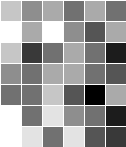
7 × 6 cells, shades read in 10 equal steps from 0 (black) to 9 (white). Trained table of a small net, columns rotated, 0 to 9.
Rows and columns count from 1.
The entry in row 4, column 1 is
5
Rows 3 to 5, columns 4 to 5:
6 4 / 6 4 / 3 0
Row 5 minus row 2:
-5 -2 -2 -2 -3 0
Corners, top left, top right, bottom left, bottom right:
7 4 9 2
